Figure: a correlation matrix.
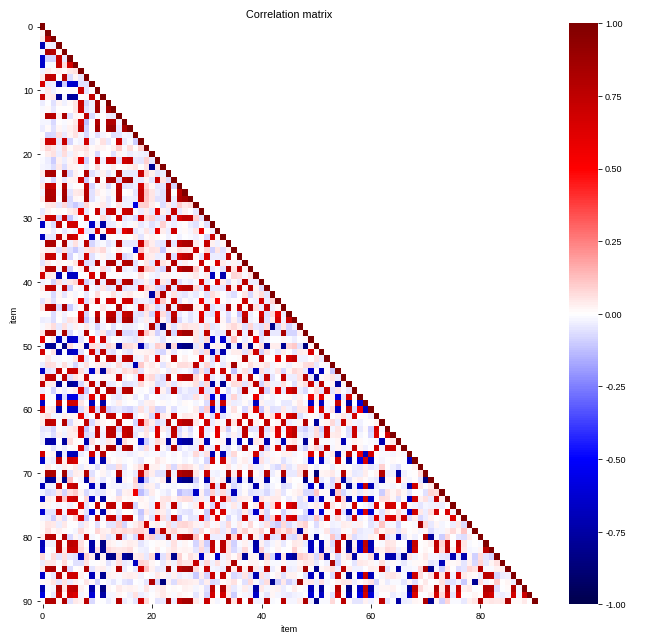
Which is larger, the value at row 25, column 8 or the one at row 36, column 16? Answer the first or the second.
the first
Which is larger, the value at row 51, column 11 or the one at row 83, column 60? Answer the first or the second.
the first
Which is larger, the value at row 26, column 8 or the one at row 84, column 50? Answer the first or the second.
the first
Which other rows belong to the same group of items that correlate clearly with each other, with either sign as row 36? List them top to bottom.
1, 2, 4, 8, 14, 18, 23, 25, 26, 27, 30, 34, 38, 41, 44, 48, 50, 55, 62, 65, 70, 71, 80, 85, 90
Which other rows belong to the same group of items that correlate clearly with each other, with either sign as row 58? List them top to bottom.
0, 3, 5, 6, 9, 11, 31, 33, 39, 49, 51, 54, 56, 59, 60, 67, 68, 72, 74, 76, 81, 82, 86, 88, 89
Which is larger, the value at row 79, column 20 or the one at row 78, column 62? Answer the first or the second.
the second
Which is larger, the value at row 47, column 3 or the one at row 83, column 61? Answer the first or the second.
the first
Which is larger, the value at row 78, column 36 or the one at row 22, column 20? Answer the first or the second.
the first
